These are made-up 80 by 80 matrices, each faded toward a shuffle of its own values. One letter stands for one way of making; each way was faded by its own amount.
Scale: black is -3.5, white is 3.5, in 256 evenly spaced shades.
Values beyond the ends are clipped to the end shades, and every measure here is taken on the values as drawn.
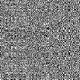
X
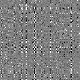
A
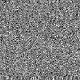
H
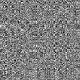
X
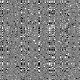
A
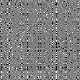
A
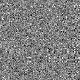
H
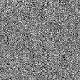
H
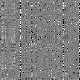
A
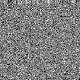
H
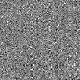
H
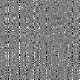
A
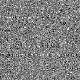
H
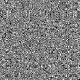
H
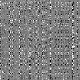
A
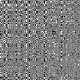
A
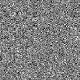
H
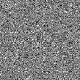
H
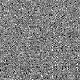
H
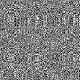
X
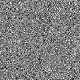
H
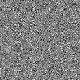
H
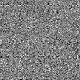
H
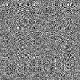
X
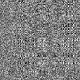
X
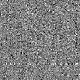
H
